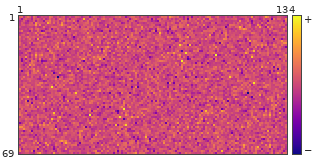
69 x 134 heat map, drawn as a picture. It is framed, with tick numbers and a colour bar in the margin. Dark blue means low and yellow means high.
Symmetry: a half turn. Histogram: heavy tails on both sides. Average level on the scale: 50%. Odd rows or columns: none.
